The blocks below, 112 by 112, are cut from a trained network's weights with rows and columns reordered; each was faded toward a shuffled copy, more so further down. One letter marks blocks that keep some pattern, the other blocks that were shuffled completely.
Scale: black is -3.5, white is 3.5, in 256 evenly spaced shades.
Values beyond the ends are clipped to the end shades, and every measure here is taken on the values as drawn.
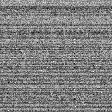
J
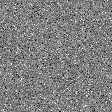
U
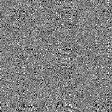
J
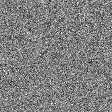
U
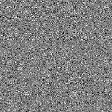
J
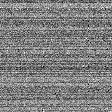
J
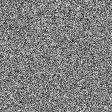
U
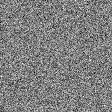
U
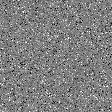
U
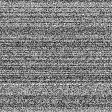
J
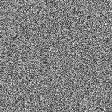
J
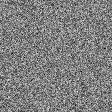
U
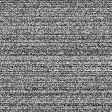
J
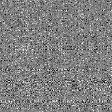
J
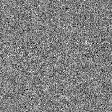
J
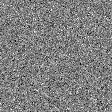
U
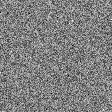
U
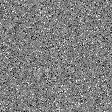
U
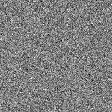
J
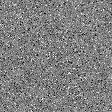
U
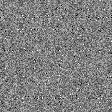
J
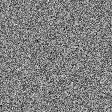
U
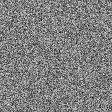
U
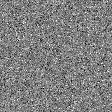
U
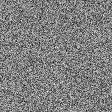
U
